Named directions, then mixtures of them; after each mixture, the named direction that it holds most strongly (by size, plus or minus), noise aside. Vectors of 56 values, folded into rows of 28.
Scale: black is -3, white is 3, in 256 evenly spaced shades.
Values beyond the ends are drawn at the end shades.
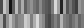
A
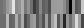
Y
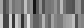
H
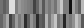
Y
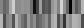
Y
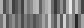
Y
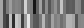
H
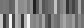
H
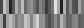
A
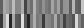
H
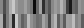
H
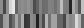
Y
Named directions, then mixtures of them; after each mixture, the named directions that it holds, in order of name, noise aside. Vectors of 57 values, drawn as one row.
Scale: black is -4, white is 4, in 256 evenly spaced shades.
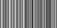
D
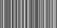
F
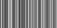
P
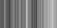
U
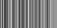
F, P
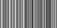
D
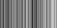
D, U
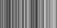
F, U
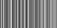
F, P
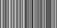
D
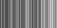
P, U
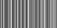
F, P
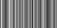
D, P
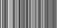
P, U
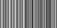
D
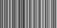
D, P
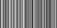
D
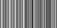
D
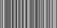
F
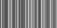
P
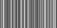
F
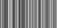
P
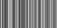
P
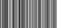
P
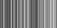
F, U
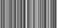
D, F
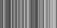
F, U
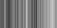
U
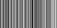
D, U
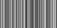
D, F
